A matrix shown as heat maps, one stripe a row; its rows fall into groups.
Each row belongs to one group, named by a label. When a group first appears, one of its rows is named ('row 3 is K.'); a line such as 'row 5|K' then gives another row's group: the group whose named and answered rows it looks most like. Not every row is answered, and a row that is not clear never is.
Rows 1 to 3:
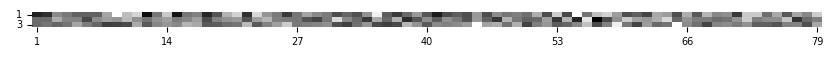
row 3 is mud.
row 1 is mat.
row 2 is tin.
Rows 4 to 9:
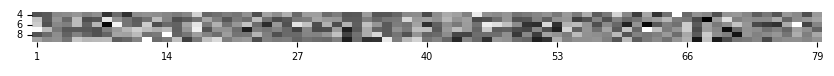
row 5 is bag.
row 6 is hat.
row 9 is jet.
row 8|mat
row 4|mud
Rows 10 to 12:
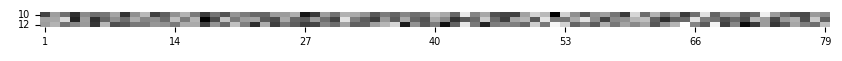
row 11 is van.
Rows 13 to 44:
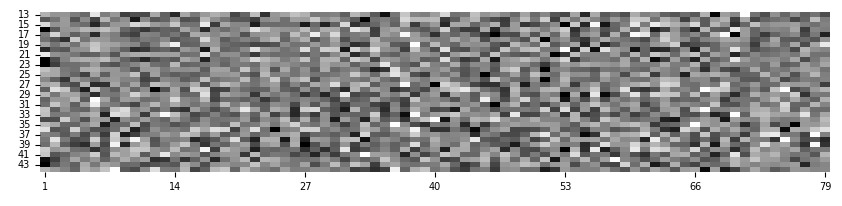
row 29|tin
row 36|hat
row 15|tin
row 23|mat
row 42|mat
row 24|jet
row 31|jet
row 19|bag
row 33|bag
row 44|jet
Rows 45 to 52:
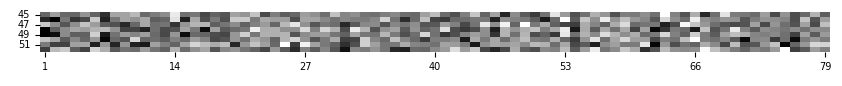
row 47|mud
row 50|mud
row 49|mat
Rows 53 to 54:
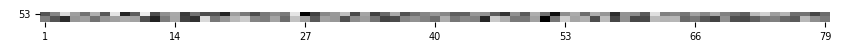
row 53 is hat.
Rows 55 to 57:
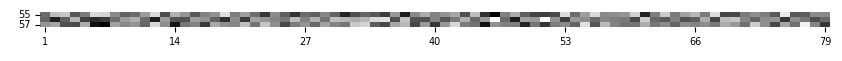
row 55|jet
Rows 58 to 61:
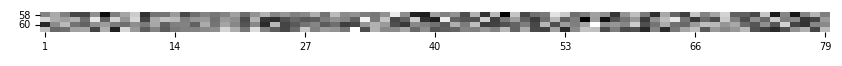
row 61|hat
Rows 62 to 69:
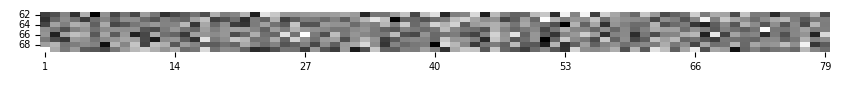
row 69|tin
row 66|hat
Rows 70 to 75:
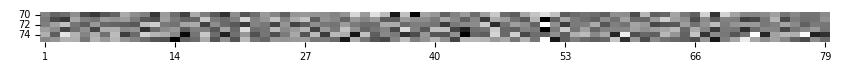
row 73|van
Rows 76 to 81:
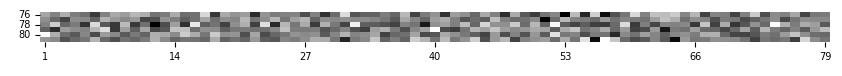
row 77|van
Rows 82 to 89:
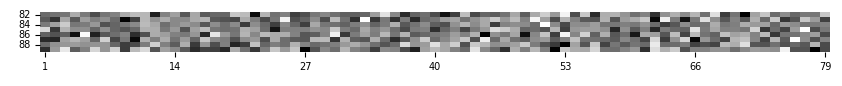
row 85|hat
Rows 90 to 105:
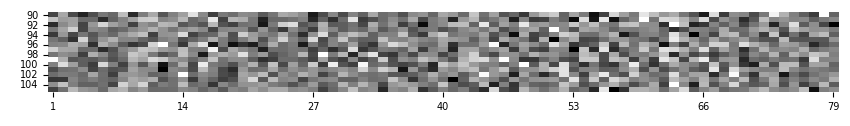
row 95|van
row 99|tin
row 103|mat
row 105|tin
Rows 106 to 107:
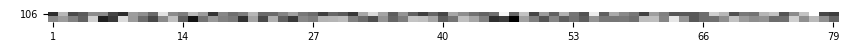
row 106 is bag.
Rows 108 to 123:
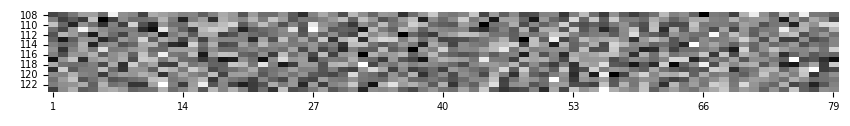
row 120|tin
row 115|bag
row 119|bag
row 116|jet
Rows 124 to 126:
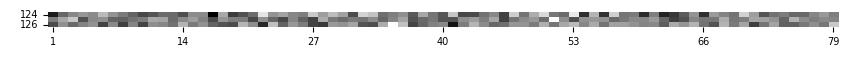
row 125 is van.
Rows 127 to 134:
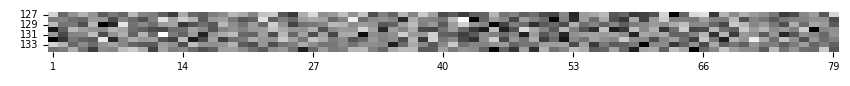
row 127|hat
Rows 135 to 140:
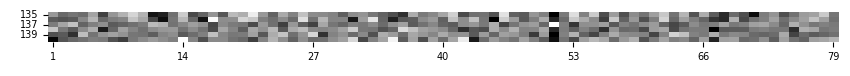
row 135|van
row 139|van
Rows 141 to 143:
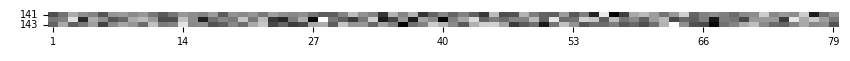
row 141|tin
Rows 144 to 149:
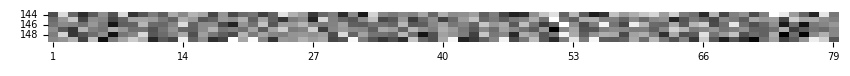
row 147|van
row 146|mud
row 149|van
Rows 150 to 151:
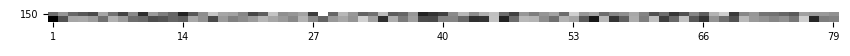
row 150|mud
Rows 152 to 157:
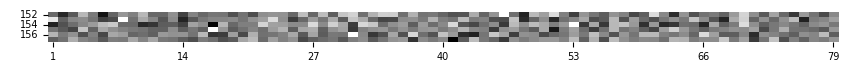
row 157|mat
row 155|van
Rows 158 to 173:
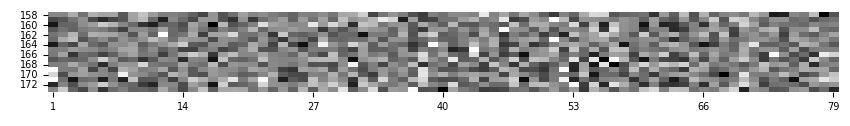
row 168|tin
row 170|bag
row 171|hat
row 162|jet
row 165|mat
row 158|hat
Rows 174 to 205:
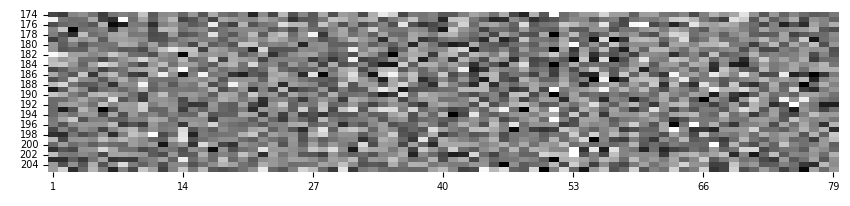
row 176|mud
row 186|van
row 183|tin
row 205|mud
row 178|van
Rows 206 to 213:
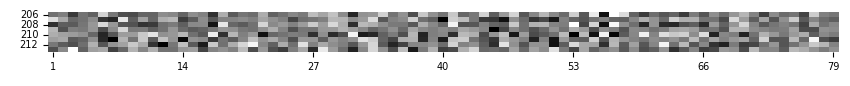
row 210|tin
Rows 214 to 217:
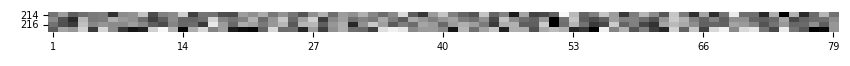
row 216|van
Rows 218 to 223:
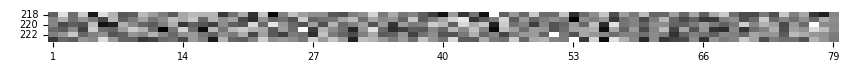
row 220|bag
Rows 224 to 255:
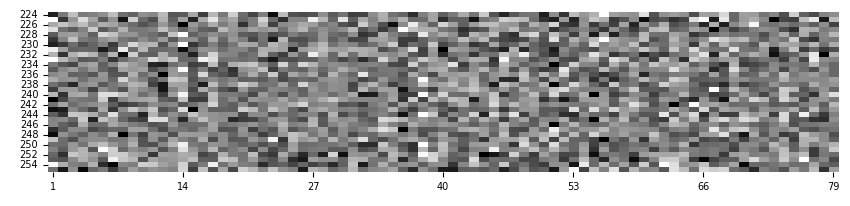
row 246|van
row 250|bag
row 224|jet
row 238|van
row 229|jet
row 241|mat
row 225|hat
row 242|mud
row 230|mat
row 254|tin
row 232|hat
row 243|mat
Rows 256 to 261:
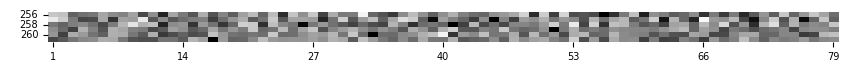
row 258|mat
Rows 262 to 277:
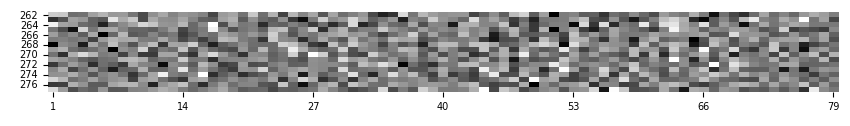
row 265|van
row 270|hat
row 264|tin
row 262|jet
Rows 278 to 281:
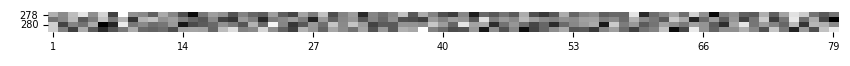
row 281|hat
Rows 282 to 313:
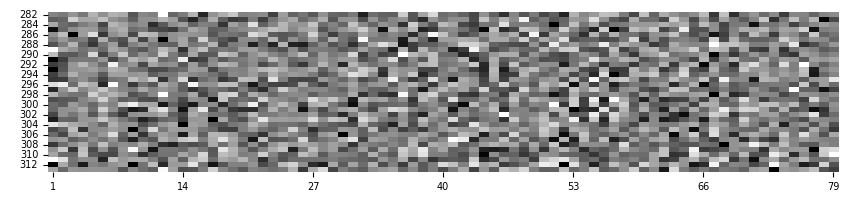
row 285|tin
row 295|mat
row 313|hat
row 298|jet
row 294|tin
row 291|mat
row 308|mat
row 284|van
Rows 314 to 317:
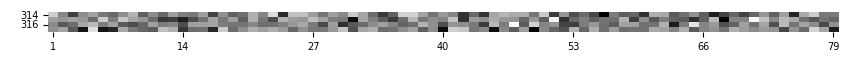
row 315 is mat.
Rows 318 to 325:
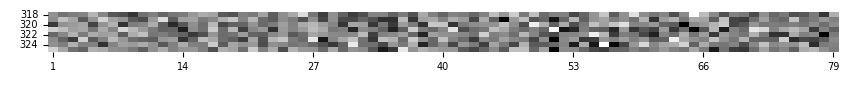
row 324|tin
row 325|jet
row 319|jet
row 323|van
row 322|hat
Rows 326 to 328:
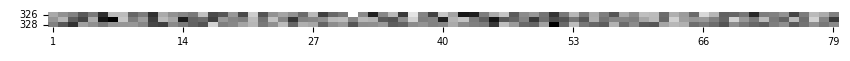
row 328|van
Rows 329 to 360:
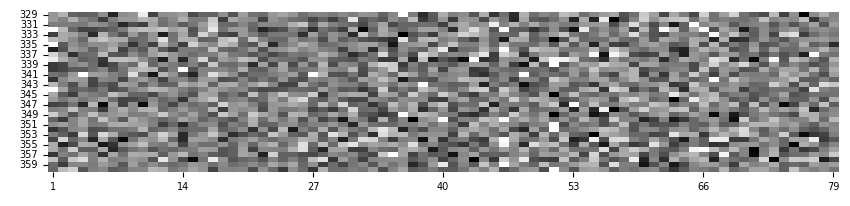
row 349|jet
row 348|tin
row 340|mat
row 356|mud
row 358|hat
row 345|van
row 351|mat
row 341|hat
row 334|jet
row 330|tin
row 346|mud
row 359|bag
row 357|mat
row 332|tin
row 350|bag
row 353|van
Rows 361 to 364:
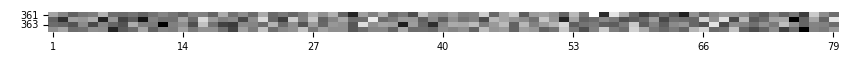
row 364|mud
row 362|hat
